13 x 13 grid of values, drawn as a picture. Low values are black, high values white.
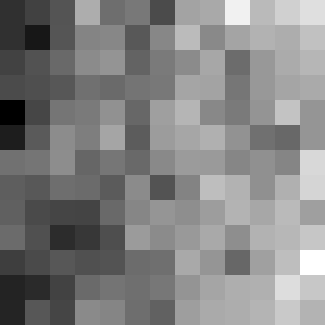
Average level on the scale: 50%. Slope: up to the right. Ninth with the highest average: bottom right.
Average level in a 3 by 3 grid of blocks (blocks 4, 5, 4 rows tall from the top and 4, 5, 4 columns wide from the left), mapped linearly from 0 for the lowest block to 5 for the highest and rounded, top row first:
1 3 5
1 3 4
0 3 5
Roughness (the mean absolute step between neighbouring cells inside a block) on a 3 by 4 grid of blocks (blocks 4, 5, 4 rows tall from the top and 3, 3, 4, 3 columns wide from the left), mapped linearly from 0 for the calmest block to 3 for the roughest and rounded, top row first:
1 1 3 0 / 2 2 1 3 / 1 1 1 2
